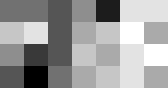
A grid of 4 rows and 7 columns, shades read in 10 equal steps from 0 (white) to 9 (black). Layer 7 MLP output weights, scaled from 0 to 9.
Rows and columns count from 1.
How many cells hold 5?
3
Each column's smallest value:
2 1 5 2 2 0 0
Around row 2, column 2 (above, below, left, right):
5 7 2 6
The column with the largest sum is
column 3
